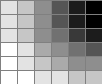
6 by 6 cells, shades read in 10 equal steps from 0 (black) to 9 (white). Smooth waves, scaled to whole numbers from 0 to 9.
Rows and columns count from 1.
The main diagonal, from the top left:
8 7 5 5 5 7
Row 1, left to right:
8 7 5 3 1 0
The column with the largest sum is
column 1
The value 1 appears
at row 1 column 5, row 2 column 5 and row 3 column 6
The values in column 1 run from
8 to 9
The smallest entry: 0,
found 2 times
